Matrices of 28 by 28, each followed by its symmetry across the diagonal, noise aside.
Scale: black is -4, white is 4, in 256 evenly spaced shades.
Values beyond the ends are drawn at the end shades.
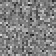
neither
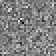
symmetric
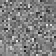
antisymmetric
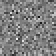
antisymmetric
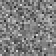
antisymmetric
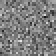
neither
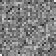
symmetric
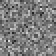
symmetric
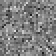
antisymmetric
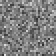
neither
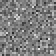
symmetric
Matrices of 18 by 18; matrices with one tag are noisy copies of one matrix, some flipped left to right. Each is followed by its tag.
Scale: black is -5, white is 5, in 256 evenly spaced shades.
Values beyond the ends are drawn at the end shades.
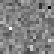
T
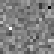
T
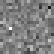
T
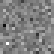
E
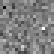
T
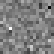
T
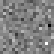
E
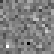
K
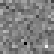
K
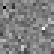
T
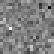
T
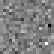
E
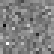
E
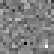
K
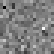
T
